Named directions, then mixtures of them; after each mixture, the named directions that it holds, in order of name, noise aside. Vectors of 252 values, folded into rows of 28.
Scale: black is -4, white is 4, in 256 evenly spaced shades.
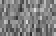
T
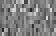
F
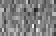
F, T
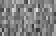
F, T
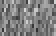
F, T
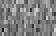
F, T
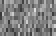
T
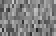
F, T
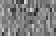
F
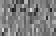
F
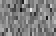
F, T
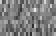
T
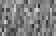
F, T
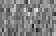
F, T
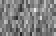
T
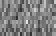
T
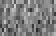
F, T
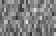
T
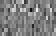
F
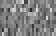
F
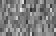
F, T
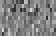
F
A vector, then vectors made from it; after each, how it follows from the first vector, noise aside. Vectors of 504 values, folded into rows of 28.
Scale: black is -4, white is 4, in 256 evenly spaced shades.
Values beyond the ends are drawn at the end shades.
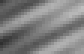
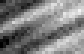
scaled up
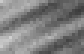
negated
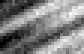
scaled up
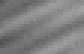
shrunk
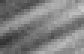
copied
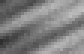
copied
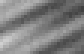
negated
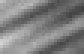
negated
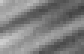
negated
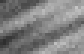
copied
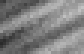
copied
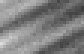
negated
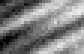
scaled up
